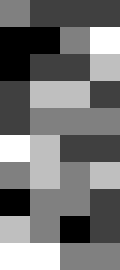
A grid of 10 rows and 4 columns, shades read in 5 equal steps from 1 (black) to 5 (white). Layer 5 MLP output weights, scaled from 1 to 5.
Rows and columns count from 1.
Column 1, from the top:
3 1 1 2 2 5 3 1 4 5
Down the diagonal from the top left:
3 1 2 2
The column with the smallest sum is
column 3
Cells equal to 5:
4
